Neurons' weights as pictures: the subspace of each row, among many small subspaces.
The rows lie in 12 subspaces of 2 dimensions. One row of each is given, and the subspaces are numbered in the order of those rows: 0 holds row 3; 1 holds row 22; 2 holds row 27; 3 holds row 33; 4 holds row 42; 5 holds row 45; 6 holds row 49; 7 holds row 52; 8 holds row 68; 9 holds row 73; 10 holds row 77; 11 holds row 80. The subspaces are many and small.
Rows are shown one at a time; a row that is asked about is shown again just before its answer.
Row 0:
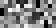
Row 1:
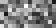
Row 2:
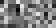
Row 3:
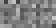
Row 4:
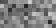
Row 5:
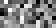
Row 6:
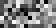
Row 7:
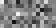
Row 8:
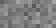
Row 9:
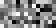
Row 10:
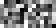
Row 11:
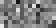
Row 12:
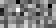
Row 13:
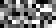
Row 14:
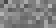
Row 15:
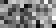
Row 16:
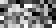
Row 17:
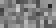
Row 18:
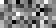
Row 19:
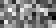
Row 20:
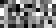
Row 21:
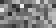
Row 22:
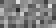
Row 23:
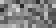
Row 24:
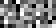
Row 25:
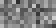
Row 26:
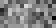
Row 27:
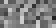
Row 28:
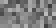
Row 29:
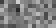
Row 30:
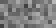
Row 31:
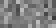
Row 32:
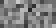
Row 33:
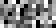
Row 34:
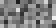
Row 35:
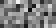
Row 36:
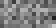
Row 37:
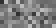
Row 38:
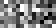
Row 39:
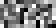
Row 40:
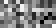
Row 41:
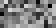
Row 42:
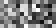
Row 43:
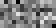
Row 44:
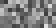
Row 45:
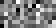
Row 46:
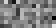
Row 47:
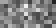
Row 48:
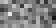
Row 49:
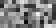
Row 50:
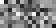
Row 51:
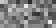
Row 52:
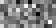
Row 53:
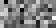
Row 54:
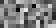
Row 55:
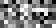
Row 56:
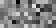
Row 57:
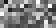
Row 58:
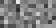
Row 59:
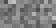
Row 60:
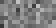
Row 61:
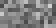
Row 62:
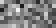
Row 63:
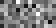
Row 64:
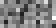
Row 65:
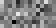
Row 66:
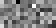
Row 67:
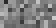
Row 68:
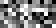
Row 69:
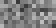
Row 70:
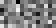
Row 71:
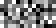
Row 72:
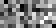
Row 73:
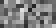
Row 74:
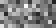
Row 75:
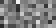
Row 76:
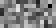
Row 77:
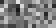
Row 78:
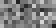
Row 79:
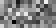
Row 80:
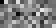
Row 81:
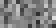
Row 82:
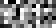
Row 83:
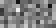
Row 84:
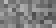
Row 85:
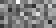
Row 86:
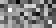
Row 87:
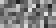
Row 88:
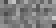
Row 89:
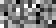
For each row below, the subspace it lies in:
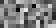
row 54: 2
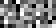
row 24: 3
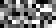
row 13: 4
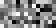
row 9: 4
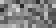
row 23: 10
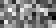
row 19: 5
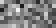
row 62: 10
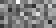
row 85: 0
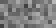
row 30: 5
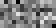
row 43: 4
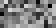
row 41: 6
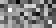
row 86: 0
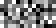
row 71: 7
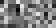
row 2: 10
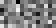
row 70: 3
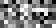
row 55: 8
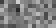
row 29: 10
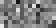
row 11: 5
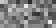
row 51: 7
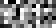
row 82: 0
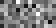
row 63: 7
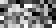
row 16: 3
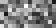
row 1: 5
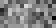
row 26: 1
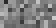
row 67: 6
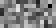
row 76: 2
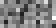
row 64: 1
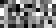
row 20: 1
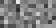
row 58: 3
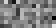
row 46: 0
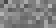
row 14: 6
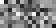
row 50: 11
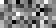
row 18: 11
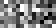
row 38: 4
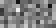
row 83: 1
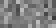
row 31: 10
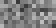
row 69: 8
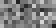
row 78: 8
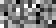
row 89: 5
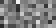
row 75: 3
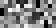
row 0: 2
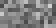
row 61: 6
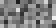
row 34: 1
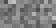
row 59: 0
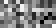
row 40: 4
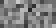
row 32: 9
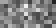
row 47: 8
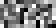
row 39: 2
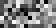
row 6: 11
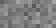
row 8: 8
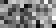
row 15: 3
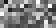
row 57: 6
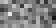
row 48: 10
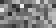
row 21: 10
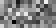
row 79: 11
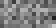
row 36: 7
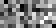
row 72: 4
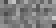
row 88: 0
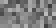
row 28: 9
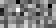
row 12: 1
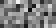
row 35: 9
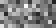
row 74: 5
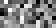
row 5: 2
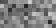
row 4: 7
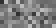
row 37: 11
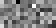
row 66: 8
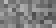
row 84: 4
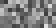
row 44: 9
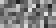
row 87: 9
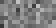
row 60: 5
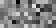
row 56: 4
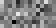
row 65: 11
